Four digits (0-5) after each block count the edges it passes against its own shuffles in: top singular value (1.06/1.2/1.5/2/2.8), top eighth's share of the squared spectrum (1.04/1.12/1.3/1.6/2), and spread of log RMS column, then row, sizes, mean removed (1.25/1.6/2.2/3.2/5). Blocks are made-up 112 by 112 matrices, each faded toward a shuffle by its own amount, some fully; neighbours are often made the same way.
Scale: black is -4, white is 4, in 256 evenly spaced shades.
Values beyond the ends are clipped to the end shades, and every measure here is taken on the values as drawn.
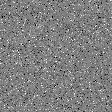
0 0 0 0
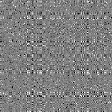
5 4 3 3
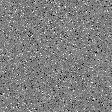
0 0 0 0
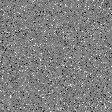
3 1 0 0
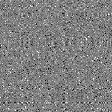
4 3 1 2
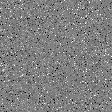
3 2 0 0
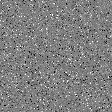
0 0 0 0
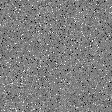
1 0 0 0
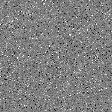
3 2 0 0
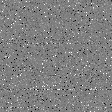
2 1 0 1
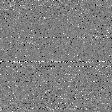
3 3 0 3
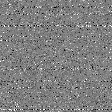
2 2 0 3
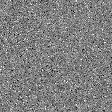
2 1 0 0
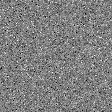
1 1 0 0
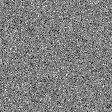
2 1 0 0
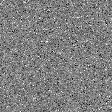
0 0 0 0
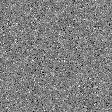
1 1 0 0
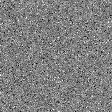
2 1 0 0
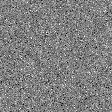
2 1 0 0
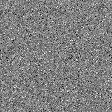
2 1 0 0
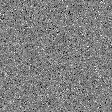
1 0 0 0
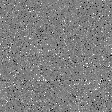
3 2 0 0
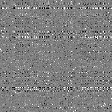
5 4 2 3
